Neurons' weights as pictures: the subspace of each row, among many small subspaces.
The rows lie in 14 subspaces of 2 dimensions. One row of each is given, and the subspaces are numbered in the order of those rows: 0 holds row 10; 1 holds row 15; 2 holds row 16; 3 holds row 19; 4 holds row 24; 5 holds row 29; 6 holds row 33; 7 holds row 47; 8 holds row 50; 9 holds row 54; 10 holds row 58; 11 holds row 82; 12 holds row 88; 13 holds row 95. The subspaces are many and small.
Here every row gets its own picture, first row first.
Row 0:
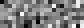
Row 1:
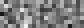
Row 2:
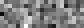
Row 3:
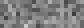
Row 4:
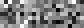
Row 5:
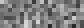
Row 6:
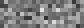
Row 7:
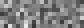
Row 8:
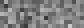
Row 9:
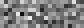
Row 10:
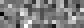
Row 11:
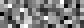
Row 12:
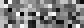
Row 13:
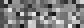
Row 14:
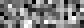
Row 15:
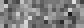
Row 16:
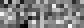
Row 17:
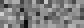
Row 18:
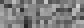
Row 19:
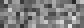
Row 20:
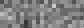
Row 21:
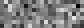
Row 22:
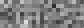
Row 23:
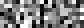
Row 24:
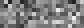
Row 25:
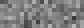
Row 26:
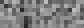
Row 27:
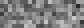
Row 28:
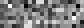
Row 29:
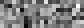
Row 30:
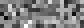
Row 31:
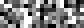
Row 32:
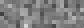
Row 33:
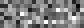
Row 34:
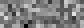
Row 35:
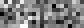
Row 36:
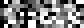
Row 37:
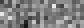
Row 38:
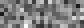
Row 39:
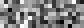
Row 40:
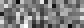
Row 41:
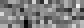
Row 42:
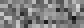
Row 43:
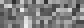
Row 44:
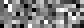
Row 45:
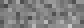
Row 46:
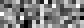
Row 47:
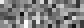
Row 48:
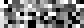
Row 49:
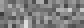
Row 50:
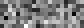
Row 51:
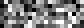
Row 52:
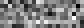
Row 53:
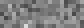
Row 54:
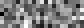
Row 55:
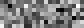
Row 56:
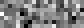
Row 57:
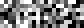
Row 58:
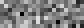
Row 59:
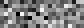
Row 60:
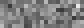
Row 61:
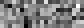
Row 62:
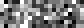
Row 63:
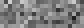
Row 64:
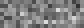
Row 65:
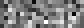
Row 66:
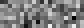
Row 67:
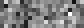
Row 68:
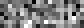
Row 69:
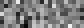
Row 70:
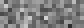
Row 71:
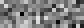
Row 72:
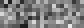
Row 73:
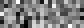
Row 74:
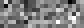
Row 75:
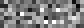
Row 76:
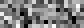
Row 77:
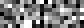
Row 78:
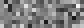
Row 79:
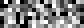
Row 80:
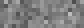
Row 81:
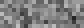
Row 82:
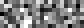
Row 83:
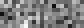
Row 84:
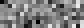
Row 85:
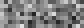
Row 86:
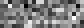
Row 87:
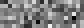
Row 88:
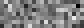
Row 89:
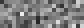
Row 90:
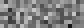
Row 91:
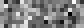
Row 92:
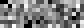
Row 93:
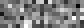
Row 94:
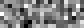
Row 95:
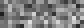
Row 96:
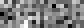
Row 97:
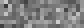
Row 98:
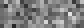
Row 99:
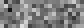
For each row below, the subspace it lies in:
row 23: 3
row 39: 3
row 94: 11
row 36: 13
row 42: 6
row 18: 5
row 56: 0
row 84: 10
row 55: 5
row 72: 2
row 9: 0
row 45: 9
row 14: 11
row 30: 8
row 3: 8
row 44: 12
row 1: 11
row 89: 10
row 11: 8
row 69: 9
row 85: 13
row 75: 6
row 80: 1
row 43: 5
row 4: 4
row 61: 5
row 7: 13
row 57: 7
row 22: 4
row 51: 3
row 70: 11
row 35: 2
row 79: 9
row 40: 9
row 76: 6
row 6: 6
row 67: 1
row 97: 10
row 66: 7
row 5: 7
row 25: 7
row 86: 4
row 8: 11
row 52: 2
